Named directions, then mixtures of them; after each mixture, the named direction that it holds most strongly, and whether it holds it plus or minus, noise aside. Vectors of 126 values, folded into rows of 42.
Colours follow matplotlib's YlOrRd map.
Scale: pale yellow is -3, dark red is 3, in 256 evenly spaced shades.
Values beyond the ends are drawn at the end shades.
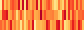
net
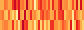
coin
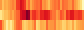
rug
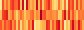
net, plus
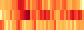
rug, plus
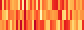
net, minus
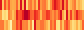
net, minus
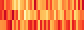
coin, minus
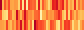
net, minus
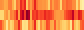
rug, plus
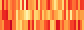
net, plus
